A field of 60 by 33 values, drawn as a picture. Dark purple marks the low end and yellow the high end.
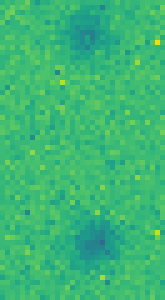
Odd rows or columns: none. Histogram: skewed, a long tail of low values. Slope: none. Seam: none. Dips: two. Average level on the scale: 70%.
